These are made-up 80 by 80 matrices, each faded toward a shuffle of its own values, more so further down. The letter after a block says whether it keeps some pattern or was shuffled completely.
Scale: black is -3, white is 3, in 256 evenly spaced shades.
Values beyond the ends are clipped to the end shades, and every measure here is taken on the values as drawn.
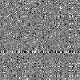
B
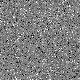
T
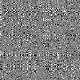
B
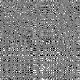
B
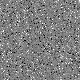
T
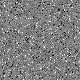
T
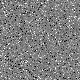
T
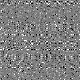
B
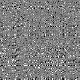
B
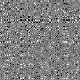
B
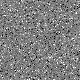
T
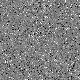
T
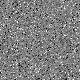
T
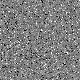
T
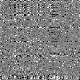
B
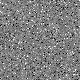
T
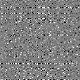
B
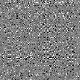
B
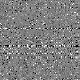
B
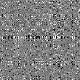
B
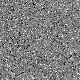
T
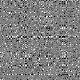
B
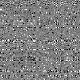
B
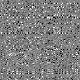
B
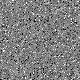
T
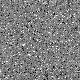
T
